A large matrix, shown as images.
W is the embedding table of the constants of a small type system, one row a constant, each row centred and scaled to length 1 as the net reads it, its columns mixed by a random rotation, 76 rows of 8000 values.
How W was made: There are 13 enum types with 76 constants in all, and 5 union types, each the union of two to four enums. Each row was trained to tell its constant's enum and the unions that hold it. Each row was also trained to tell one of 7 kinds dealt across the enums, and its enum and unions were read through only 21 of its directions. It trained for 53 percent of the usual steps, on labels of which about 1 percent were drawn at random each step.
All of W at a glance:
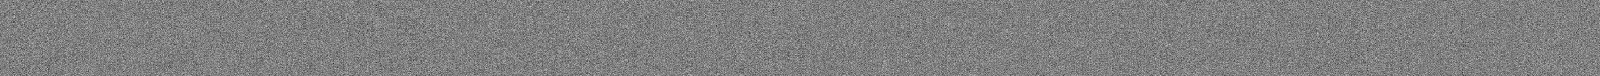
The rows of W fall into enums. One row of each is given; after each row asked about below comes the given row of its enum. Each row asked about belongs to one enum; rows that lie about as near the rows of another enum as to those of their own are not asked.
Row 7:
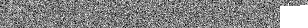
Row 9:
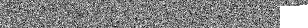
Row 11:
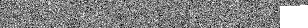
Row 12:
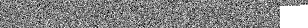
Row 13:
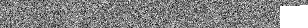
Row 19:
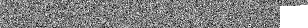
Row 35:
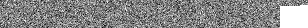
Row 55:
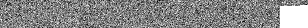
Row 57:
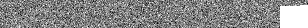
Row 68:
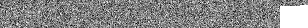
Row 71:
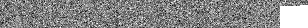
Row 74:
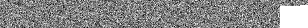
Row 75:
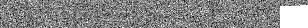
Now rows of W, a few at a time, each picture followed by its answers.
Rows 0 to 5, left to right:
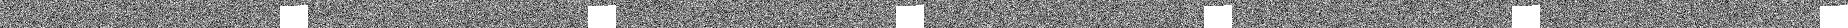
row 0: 68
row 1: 11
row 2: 9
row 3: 35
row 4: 9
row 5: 12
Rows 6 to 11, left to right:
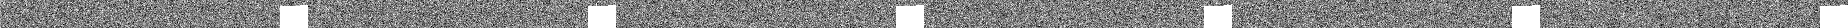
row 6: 74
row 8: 35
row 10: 13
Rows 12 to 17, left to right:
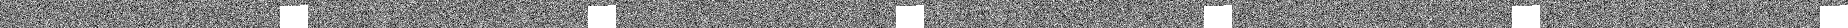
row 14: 19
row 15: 13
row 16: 55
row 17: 55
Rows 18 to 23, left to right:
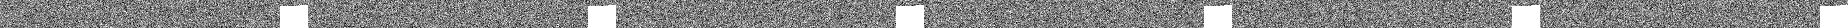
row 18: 74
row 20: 13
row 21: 19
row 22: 9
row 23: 74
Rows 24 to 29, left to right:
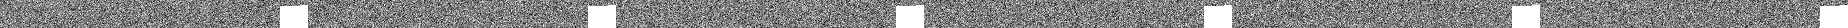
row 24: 55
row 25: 68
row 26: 19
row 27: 68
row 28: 35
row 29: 55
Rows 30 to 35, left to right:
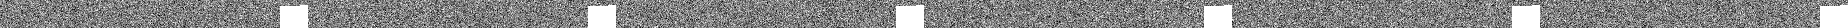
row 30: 7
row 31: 55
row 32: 11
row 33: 35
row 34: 68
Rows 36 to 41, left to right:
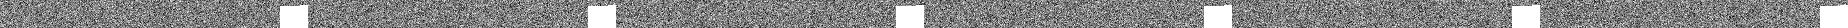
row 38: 11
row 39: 68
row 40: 12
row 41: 12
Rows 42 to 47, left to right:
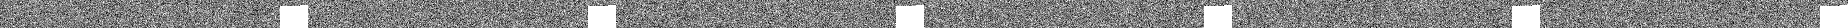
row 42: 75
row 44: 19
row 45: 75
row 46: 75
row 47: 9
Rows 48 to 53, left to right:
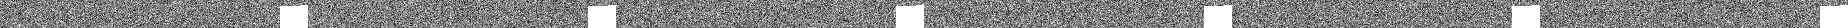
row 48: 68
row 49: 55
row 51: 13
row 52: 74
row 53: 13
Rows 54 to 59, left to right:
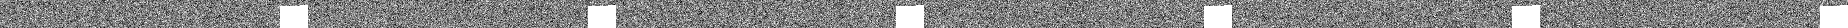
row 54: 9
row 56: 13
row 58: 11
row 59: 74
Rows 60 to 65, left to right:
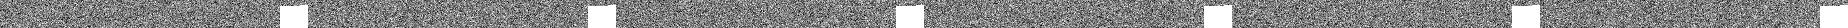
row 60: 68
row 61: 9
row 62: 12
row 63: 71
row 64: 74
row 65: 35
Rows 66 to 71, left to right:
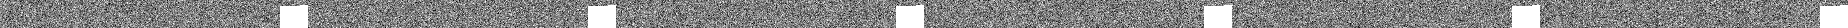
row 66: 13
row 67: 9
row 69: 35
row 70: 74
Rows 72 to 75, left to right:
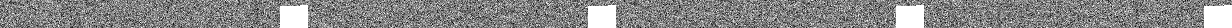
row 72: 19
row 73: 55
